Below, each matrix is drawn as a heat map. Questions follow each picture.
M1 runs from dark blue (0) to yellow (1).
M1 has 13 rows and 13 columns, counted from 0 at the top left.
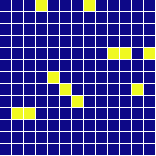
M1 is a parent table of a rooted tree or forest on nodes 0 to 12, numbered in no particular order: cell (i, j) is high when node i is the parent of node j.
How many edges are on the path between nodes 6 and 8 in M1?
1
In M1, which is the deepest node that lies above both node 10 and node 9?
4
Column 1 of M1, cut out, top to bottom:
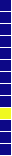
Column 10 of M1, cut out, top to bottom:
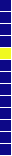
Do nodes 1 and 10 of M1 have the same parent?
no
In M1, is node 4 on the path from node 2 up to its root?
yes
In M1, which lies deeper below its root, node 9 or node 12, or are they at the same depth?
the same depth
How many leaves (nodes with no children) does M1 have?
7
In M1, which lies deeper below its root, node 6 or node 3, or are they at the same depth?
the same depth
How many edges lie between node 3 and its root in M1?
1
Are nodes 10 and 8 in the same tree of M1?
yes
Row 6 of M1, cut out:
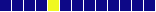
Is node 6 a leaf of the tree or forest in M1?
no
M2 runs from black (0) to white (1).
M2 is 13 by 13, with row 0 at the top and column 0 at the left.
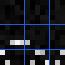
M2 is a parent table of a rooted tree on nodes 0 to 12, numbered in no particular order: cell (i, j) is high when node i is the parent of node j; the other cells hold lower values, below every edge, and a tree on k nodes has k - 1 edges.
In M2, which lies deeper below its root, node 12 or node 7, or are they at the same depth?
the same depth
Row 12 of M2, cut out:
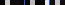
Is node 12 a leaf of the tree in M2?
no
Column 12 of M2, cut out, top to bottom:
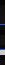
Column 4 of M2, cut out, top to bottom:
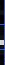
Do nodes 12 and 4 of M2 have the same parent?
no
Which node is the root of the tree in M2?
10
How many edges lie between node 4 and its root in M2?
2
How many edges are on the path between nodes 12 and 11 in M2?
1
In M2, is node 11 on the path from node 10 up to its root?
no
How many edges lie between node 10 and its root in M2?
0
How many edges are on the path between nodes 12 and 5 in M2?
3
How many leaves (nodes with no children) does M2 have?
10
